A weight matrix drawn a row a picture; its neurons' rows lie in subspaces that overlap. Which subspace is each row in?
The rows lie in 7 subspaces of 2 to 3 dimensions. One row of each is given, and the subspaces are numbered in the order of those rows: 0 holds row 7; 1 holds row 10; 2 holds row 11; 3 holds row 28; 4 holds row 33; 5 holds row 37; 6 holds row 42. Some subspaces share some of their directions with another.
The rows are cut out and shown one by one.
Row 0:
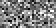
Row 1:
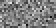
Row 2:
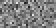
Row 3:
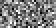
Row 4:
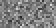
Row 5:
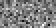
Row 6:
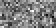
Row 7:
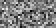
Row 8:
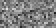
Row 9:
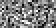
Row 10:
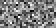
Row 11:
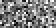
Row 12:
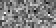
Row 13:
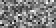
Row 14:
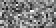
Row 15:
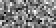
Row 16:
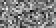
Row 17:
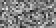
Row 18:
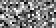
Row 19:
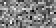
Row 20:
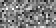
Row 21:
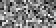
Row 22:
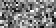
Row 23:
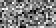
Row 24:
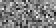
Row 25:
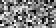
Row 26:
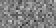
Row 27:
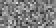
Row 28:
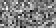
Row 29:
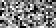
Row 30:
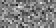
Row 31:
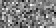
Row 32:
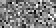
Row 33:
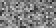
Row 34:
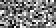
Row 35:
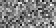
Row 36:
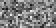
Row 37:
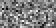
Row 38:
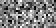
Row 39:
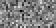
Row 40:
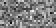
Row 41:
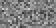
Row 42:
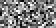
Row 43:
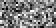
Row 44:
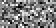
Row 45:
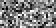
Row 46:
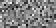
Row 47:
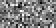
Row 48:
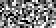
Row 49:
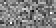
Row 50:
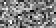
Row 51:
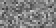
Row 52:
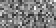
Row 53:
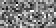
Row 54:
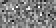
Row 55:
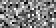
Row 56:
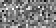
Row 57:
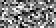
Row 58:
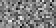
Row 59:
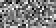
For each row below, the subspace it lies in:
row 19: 5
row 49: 5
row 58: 4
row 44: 3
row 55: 6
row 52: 4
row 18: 6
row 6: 0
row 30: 3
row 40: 5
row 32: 1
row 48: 5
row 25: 2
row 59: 1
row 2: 1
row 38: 4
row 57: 3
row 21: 2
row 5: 5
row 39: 3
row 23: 1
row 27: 6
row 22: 0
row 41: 0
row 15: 2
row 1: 1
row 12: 2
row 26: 4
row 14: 0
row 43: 0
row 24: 2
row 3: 6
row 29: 4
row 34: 2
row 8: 6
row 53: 1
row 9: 5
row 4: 4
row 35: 4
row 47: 3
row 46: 1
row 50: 5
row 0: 0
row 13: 2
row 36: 5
